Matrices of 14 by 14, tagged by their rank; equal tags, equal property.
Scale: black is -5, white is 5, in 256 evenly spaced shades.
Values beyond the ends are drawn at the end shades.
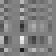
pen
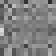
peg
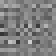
peg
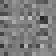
peg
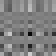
pen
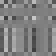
pen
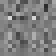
peg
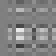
pen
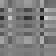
pen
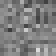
peg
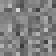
peg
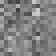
peg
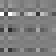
pen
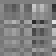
pen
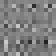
peg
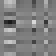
pen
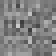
peg
